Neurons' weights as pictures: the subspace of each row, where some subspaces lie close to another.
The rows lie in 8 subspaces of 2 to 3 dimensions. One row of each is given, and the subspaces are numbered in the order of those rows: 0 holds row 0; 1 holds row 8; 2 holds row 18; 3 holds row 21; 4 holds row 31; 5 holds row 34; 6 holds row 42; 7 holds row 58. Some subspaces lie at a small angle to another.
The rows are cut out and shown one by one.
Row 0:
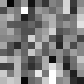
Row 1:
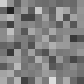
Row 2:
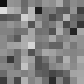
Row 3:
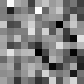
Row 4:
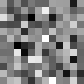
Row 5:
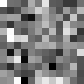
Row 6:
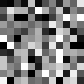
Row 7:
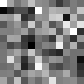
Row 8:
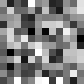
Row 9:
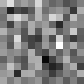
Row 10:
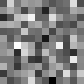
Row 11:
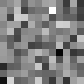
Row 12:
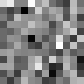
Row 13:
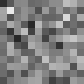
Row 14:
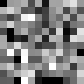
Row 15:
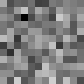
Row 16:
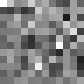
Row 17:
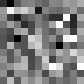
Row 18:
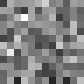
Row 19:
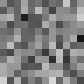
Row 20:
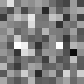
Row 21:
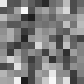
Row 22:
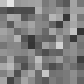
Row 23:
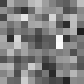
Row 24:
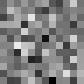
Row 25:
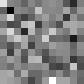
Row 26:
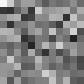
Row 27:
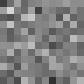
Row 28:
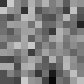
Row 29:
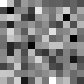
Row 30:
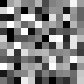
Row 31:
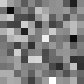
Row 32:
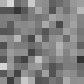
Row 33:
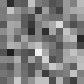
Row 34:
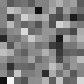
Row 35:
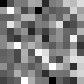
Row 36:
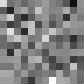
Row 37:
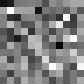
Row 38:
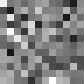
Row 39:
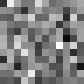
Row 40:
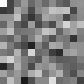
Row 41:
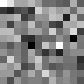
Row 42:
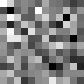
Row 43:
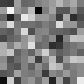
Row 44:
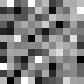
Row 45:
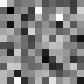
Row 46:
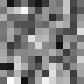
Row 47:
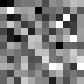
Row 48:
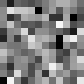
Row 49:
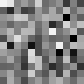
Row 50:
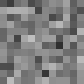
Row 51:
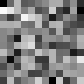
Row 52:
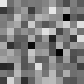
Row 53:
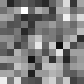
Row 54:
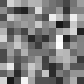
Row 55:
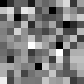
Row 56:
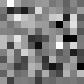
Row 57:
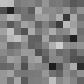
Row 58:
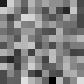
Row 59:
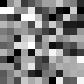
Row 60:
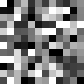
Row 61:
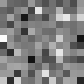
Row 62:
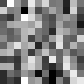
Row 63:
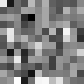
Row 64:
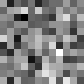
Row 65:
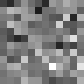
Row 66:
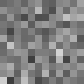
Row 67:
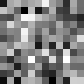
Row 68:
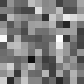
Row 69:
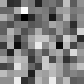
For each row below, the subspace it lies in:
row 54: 5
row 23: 2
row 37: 6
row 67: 3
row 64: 2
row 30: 6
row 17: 6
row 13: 4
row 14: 1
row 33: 1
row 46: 3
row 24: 4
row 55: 7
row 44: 7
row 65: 1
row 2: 0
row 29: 5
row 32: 7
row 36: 4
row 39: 1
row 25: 4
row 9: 2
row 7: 0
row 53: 3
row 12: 0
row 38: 4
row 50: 3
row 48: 5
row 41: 3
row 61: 2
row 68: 2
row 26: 3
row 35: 1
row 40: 7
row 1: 5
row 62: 0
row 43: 5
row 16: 0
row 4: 4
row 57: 6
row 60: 7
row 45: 2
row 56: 6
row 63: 1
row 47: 6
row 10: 4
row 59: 7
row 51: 7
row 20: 4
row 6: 2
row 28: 0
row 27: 5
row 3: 1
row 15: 2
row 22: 3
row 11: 7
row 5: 1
